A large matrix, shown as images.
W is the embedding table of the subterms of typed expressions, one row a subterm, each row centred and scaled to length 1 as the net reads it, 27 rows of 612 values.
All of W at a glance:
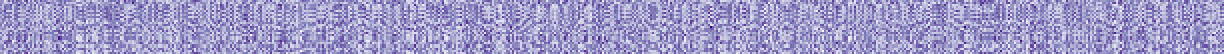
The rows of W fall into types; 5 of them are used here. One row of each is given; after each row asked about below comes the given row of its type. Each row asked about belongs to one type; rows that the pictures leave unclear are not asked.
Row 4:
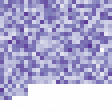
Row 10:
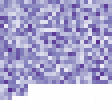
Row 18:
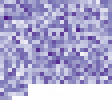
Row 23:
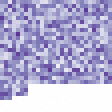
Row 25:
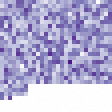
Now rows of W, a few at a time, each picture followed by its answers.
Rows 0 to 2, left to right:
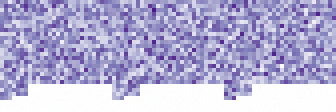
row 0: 18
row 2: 4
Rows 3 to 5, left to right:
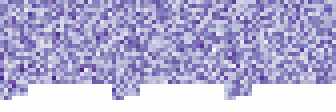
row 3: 4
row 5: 10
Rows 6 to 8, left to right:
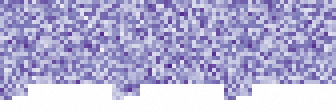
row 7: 10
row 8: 4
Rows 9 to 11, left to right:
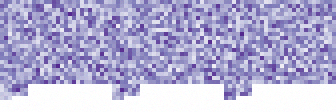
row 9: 10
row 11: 23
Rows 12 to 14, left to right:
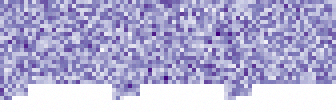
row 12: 4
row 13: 18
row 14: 10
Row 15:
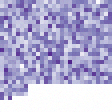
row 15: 25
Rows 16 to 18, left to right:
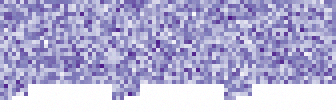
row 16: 18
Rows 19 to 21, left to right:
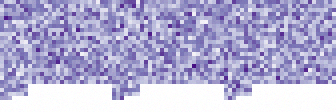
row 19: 18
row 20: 25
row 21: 4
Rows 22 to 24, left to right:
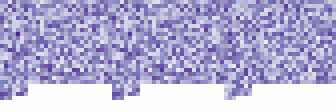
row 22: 23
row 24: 10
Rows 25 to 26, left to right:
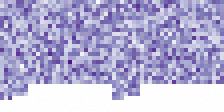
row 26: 18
